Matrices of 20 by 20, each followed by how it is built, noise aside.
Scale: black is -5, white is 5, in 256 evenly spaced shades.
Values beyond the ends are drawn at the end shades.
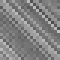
Toeplitz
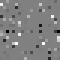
sparse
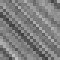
Toeplitz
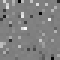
sparse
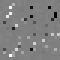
sparse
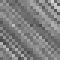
Toeplitz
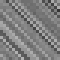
Toeplitz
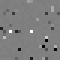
sparse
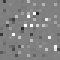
sparse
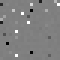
sparse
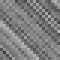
Toeplitz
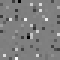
sparse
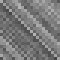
Toeplitz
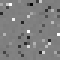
sparse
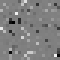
sparse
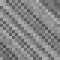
Toeplitz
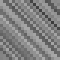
Toeplitz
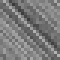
Toeplitz
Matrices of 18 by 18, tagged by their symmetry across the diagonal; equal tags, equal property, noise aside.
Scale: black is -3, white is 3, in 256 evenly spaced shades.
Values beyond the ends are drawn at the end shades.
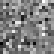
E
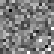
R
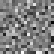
E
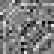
R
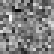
E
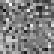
E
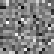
E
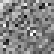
R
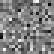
E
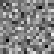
R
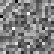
R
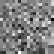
E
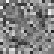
R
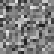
R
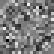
R
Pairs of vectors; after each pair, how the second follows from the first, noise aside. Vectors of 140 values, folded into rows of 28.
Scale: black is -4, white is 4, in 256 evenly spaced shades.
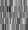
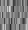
negated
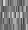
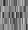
negated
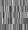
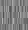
shrunk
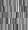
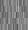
shrunk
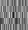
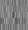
shrunk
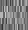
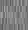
shrunk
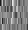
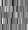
negated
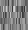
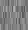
shrunk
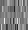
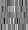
negated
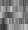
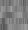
shrunk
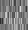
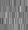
shrunk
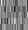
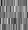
negated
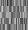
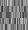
negated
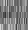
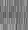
shrunk
